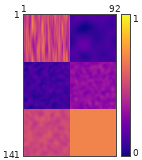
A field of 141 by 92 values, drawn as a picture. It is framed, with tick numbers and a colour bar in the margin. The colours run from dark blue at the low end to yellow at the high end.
It is made of 3 by 2 panels. Panel 1,1: middling, streaked downward. Panel 1,2: very low, smooth, faint in contrast. Panel 2,1: very low, blotchy, faint in contrast. Panel 2,2: low, blotchy, faint in contrast. Panel 3,1: middling, blotchy, faint in contrast. Panel 3,2: high, flat.
